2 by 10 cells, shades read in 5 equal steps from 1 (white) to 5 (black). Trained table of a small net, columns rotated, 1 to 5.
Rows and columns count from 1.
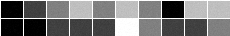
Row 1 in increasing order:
2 2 2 2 3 3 3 4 5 5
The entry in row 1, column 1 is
5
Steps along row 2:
same down same same down up up same down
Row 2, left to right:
5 5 4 4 4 1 3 4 4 3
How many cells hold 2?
4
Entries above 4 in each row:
2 2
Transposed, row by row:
5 5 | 4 5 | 3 4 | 2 4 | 3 4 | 2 1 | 3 3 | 5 4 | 2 4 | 2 3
